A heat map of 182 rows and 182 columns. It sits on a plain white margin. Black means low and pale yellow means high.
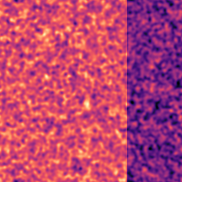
Lone odd cells: none. Stripes: none. Seam: vertical, 70% of the way across, the left part higher. Grain: blotchy.
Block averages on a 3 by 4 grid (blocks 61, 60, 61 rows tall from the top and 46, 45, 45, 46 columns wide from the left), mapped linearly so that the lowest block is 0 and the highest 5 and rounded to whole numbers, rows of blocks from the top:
5 5 4 0 / 5 5 4 0 / 5 5 4 0
